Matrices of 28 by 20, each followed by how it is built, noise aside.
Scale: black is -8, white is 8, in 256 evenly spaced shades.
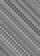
Toeplitz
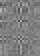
low rank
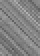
Toeplitz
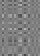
low rank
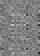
low rank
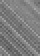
Toeplitz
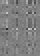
low rank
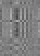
low rank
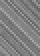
Toeplitz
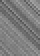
Toeplitz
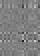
low rank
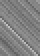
Toeplitz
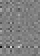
low rank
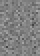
low rank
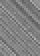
Toeplitz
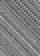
Toeplitz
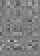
low rank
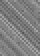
Toeplitz
